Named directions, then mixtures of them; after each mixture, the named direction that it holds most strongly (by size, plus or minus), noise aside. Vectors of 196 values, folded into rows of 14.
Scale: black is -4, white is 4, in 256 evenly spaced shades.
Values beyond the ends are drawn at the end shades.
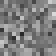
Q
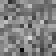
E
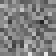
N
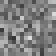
Q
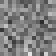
N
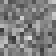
Q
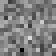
E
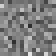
N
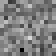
E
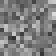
Q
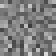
N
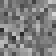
Q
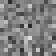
E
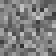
Q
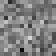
E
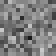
Q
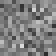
N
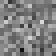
E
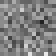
N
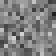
Q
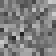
Q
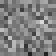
N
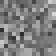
Q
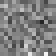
N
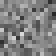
Q
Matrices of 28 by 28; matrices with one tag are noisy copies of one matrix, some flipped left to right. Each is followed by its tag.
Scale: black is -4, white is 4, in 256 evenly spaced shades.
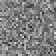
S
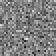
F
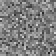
S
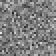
S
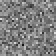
S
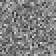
S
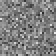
S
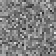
S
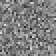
S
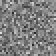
S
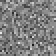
S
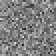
S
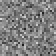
S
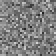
S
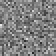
F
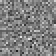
F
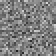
F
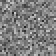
S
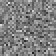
F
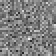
F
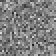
S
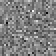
F
